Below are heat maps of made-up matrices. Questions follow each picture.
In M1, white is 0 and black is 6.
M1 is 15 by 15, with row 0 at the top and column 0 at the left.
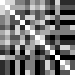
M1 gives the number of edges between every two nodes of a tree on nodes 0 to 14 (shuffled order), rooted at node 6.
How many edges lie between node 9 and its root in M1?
2
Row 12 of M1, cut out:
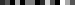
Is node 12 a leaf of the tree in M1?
yes
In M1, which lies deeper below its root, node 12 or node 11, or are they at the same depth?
the same depth
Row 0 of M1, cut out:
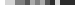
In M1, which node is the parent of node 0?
1
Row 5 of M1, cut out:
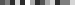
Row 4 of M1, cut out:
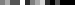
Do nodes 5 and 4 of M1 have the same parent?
no
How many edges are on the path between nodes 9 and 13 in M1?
1
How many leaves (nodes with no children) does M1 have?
8
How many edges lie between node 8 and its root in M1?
2
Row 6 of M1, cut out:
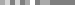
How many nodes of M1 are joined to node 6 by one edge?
2
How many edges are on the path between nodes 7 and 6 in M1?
3
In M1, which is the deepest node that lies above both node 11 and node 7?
1
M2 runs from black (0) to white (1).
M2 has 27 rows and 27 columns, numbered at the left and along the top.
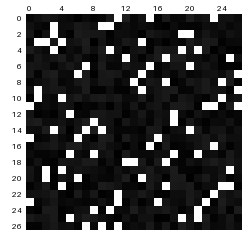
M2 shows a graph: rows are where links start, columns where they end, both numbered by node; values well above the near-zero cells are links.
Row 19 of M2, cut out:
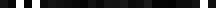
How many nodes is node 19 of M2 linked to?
3
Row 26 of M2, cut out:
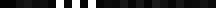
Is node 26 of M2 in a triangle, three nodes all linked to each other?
no
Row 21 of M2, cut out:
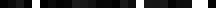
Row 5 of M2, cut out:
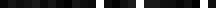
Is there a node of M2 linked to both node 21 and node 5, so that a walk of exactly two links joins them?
yes
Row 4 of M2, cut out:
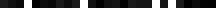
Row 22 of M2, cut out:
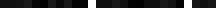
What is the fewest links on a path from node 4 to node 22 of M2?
6
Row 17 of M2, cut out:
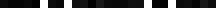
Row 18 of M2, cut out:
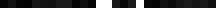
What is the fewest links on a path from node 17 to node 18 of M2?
1
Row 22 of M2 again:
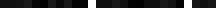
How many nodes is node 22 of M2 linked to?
2
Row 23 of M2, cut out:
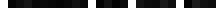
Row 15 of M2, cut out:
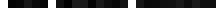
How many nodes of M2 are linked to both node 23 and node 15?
2
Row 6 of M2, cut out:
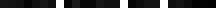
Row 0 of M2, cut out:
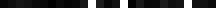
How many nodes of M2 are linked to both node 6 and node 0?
1
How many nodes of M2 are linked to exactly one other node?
0
